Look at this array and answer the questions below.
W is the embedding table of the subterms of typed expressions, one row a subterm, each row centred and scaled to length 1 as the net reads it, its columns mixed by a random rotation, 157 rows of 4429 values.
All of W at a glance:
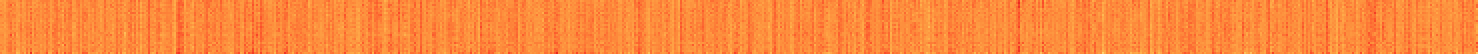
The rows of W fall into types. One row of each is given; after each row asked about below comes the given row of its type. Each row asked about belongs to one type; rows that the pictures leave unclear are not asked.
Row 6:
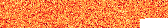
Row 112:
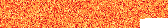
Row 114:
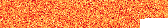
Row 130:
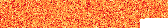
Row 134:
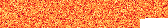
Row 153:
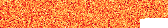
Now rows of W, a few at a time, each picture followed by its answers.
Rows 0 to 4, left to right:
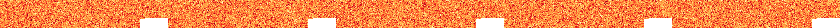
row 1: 6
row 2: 130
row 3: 114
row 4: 112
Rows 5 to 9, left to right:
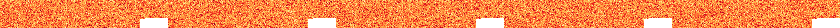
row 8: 153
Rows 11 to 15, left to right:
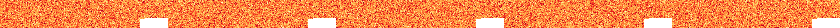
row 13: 112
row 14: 130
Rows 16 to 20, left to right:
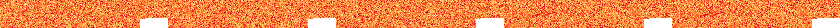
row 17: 112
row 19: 6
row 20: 6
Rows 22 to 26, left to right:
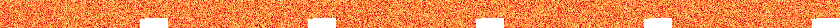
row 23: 112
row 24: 153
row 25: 112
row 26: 153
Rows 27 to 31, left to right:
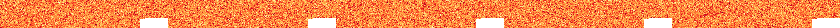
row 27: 134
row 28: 114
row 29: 130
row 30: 114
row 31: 6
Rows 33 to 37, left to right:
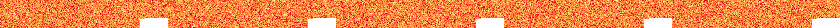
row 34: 134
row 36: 114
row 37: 114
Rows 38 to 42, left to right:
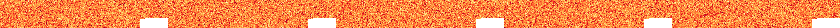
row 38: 6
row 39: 134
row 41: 153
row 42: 6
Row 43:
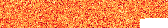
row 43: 6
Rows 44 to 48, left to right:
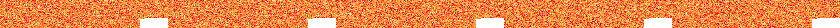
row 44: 114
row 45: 114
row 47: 153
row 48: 6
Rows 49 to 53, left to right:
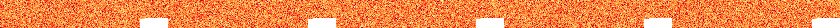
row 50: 114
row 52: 112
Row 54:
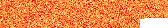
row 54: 114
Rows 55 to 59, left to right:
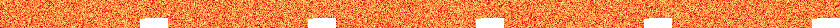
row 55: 153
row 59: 134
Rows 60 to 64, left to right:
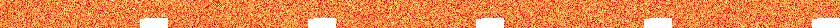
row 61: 153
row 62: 134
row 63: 153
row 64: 112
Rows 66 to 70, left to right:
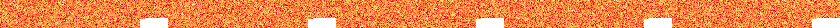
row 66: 134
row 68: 134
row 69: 112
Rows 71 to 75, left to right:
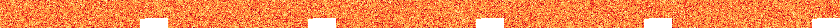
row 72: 134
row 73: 6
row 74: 130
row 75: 130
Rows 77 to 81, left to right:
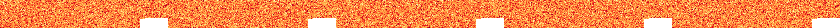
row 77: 153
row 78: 112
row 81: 134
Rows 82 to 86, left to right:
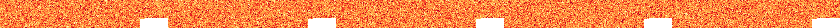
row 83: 6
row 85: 134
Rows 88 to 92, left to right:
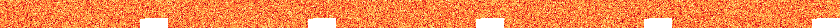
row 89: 130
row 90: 112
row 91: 134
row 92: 153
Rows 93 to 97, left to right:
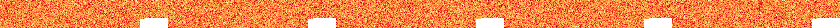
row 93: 114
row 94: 134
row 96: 112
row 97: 130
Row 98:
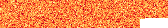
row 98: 134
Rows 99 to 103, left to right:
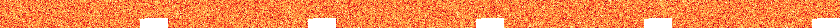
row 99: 153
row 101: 130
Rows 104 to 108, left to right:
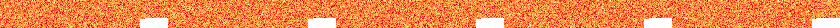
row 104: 112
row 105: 134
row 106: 112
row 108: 112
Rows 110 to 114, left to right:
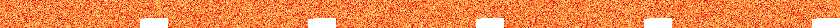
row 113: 153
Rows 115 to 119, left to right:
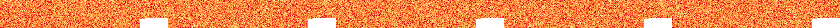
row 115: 153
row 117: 153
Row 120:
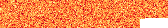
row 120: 134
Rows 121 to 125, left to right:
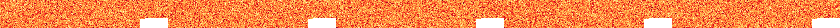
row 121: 6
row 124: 153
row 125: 112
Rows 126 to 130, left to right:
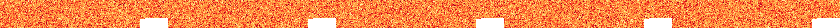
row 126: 6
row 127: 112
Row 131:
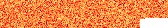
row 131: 6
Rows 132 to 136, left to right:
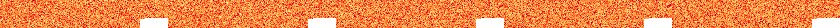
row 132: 114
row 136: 153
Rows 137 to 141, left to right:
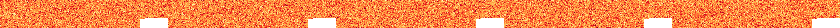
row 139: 112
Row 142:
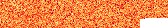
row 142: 134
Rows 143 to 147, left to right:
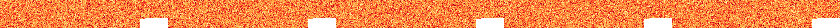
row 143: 130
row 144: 112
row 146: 130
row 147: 6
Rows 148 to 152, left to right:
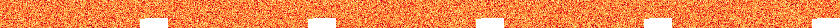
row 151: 112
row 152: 6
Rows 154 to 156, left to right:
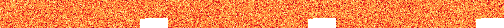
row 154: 6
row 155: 153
